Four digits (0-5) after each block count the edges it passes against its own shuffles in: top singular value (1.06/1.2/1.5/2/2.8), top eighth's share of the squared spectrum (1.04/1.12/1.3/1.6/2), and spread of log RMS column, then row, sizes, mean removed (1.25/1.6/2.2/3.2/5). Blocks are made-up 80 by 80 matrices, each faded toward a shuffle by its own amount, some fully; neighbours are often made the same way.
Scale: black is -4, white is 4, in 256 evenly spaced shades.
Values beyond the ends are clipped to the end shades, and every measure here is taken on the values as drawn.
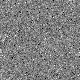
0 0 0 0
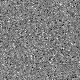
0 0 0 0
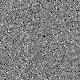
0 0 0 0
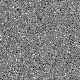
0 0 0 0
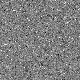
0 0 0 0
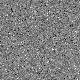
0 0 0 0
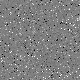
0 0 0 0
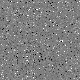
1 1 1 0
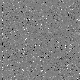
2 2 1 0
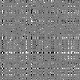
5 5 3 3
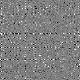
4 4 2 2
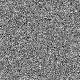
1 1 0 0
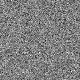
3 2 0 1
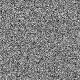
2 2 0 0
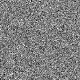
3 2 1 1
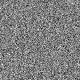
0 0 0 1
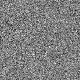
1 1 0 0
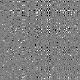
5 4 3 3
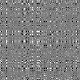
5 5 3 3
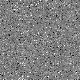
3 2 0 1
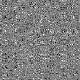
4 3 2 2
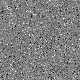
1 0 0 0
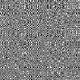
5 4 3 3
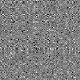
4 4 2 2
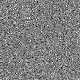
3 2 0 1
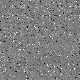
2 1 0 0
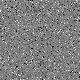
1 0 0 0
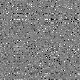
4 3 1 2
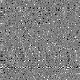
4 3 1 2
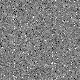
1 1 1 0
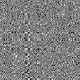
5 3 2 2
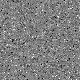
2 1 0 0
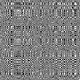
5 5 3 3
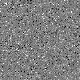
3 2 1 0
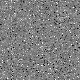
2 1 0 0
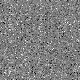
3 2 0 0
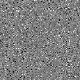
4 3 2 1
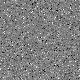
1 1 0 0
